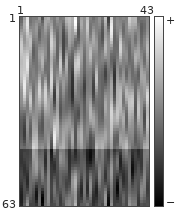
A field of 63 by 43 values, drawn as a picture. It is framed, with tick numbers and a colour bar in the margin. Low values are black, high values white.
Grain: streaks running down. Average level on the scale: 50%. Histogram: bell-shaped. Seam: horizontal, 70% of the way down, the top part higher.
